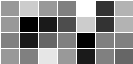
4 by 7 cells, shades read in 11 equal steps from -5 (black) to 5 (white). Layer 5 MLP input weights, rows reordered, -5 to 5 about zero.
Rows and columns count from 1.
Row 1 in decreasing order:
5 3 2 1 1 0 -3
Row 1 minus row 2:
0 8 5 2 2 0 0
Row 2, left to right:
1 -5 -4 -2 3 -3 2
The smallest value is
-5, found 2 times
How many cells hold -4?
3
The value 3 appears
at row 1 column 2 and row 2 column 5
